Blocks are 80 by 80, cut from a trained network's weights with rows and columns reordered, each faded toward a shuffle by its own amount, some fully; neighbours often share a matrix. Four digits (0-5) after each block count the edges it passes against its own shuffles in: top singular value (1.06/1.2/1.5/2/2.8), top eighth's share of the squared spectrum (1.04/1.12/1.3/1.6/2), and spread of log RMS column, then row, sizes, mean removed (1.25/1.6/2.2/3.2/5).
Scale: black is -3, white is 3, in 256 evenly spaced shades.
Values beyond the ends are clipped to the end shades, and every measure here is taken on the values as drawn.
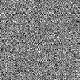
4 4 0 2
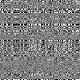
5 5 1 4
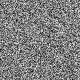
0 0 0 0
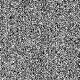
2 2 0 0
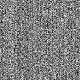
3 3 1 1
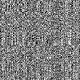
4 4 1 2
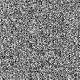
3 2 0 0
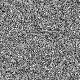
0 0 0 0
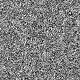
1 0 0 0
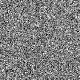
2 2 0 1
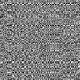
5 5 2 4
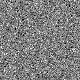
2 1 0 0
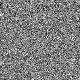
2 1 0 0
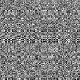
5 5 2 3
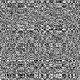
5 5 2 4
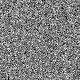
1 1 0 0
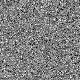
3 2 0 0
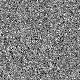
1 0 0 0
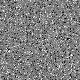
0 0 0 0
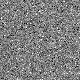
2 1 0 0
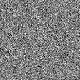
3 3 0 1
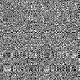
4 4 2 2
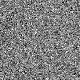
2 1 0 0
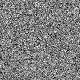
2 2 0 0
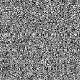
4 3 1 2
